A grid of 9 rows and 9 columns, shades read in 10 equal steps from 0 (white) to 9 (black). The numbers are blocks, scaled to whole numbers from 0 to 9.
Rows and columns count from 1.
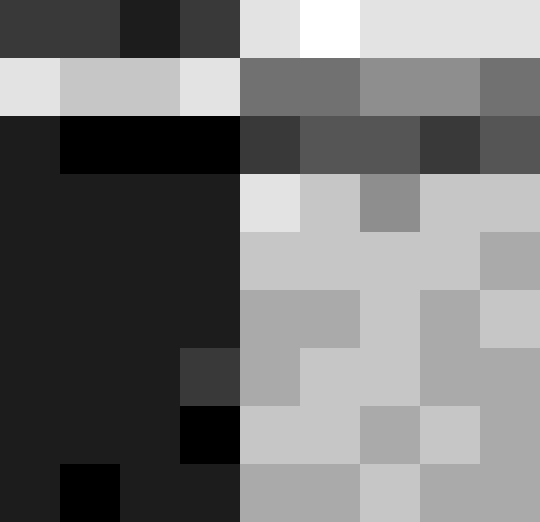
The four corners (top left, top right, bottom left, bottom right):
7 1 8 3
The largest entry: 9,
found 5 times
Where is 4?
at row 2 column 7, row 2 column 8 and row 4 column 7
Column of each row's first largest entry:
3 5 2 1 1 1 1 4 2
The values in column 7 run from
1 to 6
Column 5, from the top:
1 5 7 1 2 3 3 2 3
